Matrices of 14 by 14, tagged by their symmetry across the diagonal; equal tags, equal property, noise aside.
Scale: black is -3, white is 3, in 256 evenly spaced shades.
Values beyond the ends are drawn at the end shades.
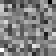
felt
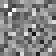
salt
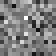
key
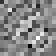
salt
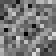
salt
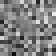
felt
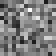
key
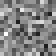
key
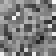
salt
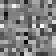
felt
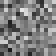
felt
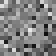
salt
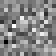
key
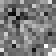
salt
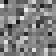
felt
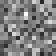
key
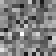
key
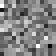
key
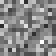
salt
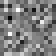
felt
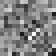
salt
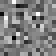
felt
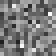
key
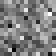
felt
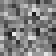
felt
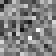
salt
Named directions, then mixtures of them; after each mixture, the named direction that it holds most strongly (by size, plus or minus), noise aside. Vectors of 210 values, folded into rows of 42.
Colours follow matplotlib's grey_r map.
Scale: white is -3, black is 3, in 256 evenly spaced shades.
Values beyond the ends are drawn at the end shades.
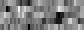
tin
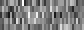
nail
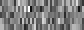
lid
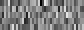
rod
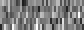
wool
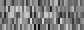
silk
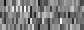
silk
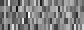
rod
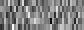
nail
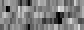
tin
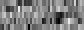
tin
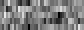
tin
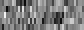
tin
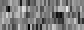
tin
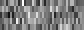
nail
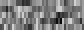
tin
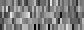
silk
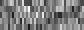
nail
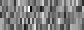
lid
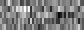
silk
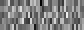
rod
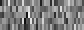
rod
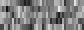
tin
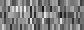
silk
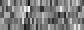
lid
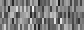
silk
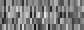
silk
